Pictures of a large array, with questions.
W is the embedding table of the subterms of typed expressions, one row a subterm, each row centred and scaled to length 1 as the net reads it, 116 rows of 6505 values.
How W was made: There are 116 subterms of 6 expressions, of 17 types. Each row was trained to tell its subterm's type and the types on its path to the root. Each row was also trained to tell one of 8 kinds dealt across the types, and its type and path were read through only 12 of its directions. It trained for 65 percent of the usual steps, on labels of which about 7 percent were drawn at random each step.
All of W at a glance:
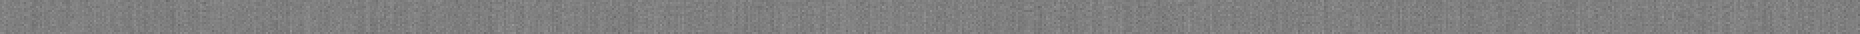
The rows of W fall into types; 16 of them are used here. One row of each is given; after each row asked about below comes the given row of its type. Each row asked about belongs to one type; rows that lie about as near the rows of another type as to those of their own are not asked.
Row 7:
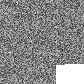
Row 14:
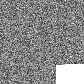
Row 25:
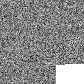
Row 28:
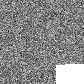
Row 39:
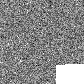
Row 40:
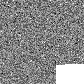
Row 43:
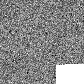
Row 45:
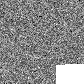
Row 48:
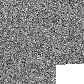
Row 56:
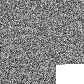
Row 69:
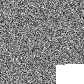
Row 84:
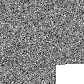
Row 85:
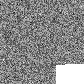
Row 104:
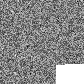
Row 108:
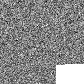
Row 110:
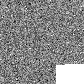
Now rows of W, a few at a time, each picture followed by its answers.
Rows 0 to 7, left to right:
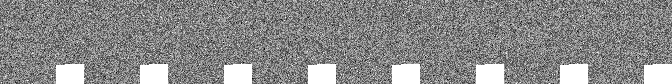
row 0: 43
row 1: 43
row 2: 108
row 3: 56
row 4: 69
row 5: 25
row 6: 84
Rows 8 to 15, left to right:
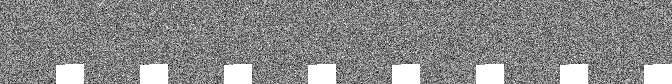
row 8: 56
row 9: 69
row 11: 39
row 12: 108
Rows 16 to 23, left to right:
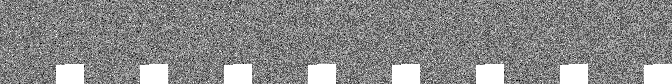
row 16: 110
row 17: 45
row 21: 108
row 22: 104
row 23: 25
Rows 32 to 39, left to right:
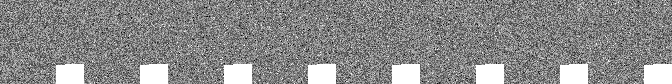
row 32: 85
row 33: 108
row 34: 110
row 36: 14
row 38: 43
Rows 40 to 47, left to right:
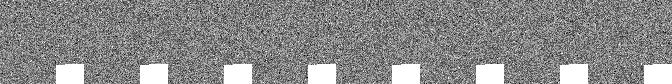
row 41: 39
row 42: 104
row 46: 104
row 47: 110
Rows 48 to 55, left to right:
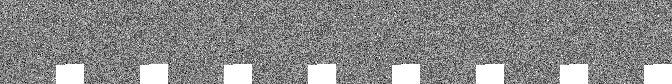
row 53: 43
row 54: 25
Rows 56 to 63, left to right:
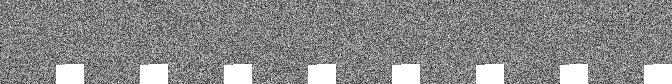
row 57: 25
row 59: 85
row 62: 56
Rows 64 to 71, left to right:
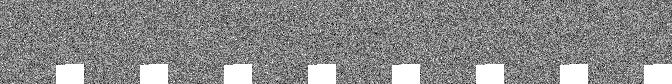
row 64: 39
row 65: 28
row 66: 85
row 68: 14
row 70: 48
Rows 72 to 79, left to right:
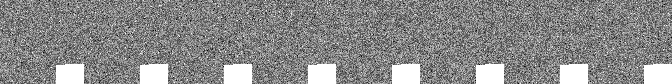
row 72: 45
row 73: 104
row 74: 104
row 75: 43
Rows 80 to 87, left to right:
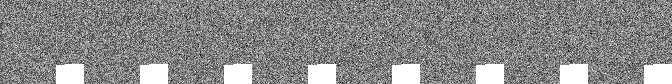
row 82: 7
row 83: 56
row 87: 85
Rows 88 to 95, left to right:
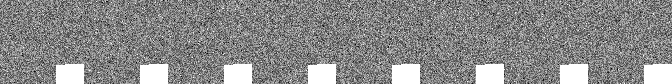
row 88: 28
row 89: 40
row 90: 84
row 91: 85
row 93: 25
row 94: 28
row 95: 28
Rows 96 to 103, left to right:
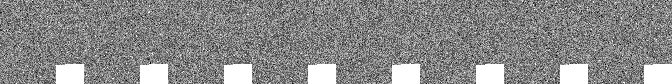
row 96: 56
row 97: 84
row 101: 39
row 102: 56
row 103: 28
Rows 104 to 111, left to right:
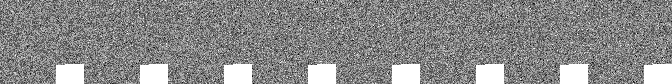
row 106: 28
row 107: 110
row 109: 43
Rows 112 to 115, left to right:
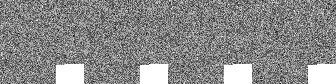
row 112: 104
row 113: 85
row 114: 25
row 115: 7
